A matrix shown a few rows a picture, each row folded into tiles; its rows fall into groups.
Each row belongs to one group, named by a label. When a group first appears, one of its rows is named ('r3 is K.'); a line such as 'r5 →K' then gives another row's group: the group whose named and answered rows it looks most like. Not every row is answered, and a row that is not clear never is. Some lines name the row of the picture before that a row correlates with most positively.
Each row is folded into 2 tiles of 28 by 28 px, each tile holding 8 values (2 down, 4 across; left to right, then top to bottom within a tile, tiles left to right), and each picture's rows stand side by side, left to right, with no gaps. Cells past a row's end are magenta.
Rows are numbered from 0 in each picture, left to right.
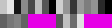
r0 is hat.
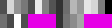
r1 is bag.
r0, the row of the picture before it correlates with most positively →0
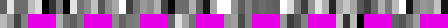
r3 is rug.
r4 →hat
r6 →hat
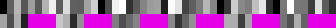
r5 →hat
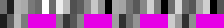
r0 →bag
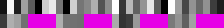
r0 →rug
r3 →hat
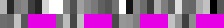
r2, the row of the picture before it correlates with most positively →0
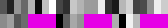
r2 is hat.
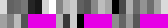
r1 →hat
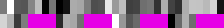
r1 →rug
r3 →bag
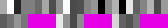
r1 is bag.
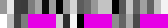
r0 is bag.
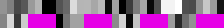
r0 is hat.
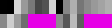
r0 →rug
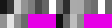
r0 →rug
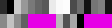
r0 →rug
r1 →hat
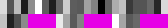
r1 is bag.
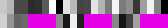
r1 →hat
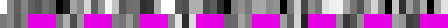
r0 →hat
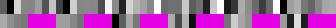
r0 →rug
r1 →rug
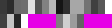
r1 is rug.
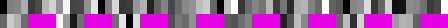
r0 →rug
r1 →bag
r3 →bag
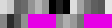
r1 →rug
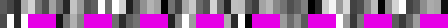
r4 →hat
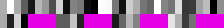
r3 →bag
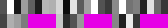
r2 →hat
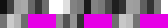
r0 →rug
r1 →hat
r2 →rug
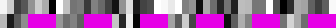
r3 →hat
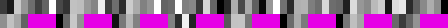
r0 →rug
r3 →hat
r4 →rug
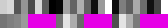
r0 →hat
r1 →rug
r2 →rug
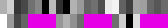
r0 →bag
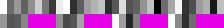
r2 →bag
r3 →bag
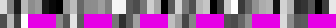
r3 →bag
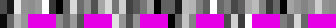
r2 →bag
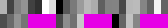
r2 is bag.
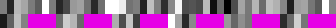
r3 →bag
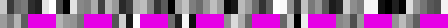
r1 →rug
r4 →rug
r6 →bag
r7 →rug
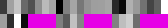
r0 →hat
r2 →rug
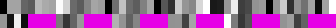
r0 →hat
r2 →bag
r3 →bag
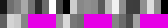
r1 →rug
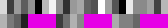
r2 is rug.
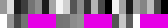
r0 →bag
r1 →hat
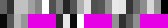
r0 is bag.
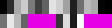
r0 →rug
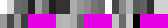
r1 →rug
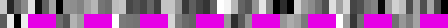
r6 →bag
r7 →hat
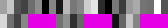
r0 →bag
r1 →bag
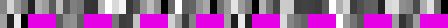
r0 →hat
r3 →bag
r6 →bag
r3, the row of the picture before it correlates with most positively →0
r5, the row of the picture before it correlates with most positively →0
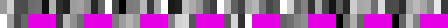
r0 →bag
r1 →rug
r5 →hat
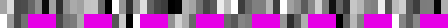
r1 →bag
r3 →rug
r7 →bag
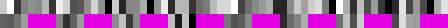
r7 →rug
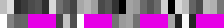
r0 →bag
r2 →rug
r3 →hat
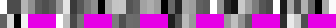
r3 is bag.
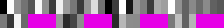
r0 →hat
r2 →rug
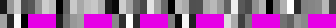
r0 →hat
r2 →hat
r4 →bag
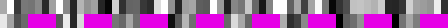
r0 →bag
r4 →rug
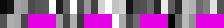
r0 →rug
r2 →bag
